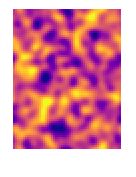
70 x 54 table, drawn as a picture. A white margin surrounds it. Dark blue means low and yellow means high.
Slope: none. Mirror symmetry: none. Lone odd cells: none. Grain: blotchy. Average level on the scale: 50%.
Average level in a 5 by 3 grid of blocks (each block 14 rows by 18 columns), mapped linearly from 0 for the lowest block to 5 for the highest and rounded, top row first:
1 2 4 / 5 1 2 / 3 2 1 / 5 4 2 / 3 0 3
